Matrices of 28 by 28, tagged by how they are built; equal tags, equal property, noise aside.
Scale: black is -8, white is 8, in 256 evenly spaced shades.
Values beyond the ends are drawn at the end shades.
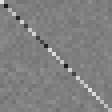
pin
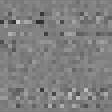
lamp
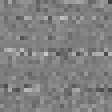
lamp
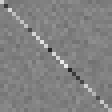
pin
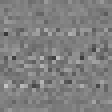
lamp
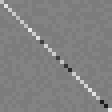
pin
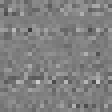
lamp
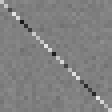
pin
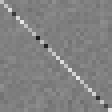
pin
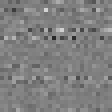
lamp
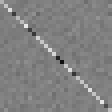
pin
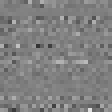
lamp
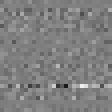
lamp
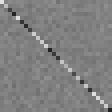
pin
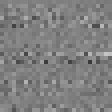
lamp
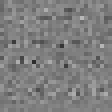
lamp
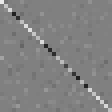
pin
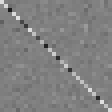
pin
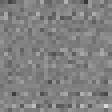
lamp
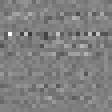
lamp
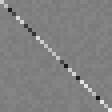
pin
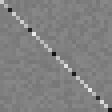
pin
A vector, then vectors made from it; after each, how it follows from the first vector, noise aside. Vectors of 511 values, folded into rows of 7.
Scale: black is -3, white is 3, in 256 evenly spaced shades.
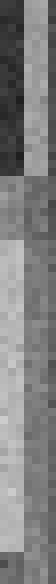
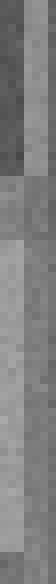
shrunk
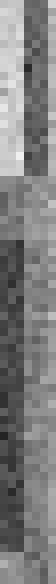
negated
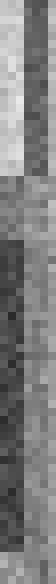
negated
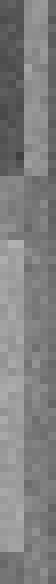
shrunk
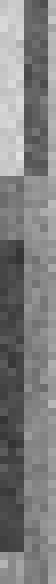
negated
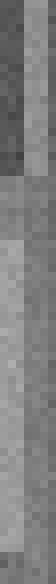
shrunk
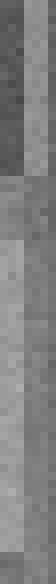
shrunk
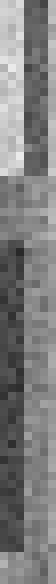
negated
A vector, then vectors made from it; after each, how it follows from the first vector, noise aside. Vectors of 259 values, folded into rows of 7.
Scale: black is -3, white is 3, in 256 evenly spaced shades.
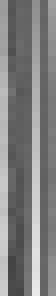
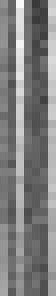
reversed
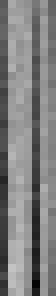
negated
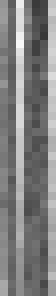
reversed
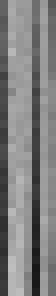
negated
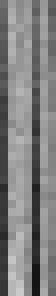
negated
